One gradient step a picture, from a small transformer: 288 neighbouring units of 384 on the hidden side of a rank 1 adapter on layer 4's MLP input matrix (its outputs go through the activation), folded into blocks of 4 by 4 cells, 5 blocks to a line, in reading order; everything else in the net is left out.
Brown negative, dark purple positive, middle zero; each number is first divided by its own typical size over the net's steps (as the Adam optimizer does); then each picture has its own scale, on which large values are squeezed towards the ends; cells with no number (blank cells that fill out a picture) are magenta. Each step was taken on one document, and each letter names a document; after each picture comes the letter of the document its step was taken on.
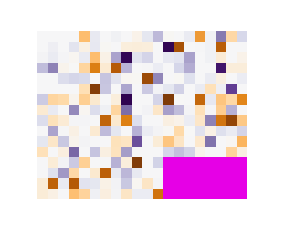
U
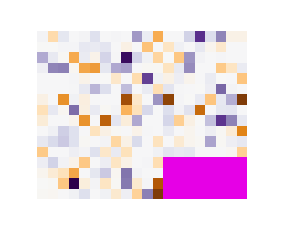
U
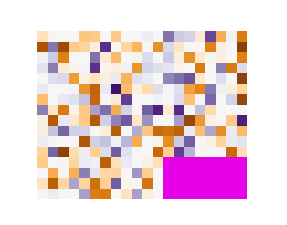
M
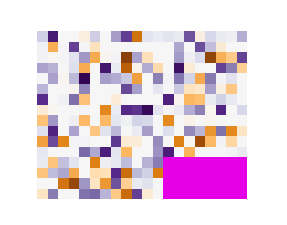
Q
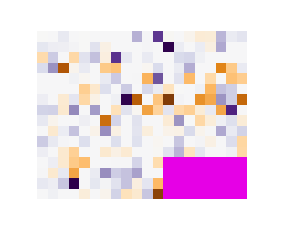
U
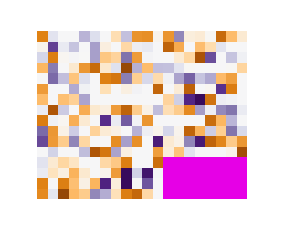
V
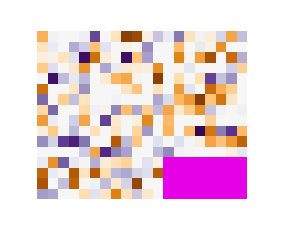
Q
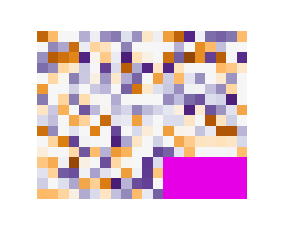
V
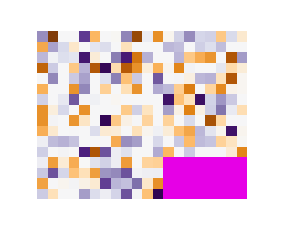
Q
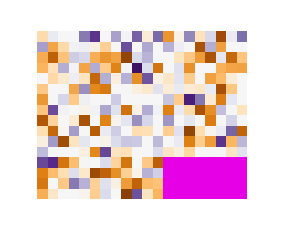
V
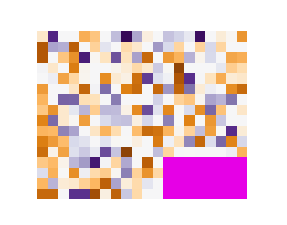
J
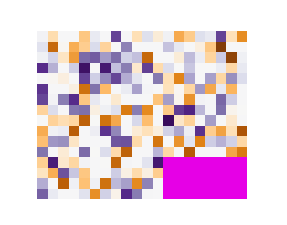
V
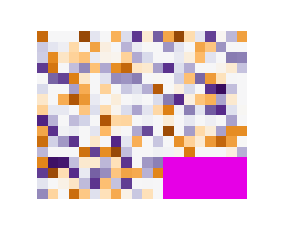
V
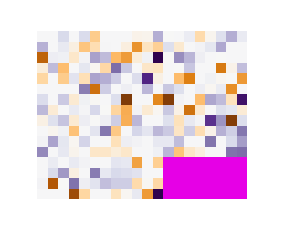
U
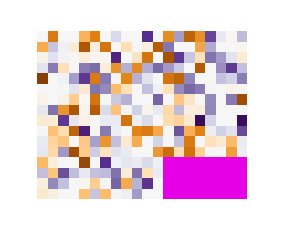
M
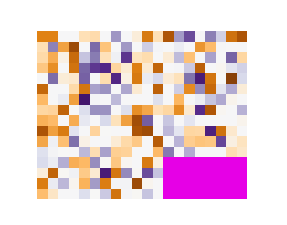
J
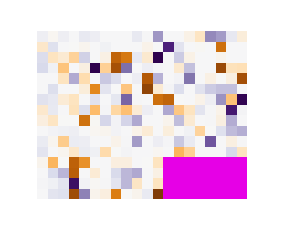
U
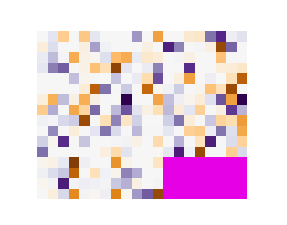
U
